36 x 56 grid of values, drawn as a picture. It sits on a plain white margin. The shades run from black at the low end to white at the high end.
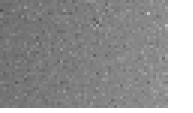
Stripes: none. Odd rows or columns: none. Average level on the scale: 50%. Slope: up to the right. Grain: fine.
